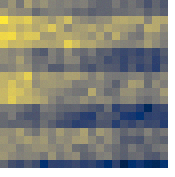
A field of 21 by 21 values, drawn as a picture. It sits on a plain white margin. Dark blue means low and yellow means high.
The top left is the ninth with the highest average. The bottom right is the ninth with the lowest average. Horizontal stripes repeat 3 times down the table. On average the colour sits 50% of the way up the scale. There is an overall slope up to the top left.
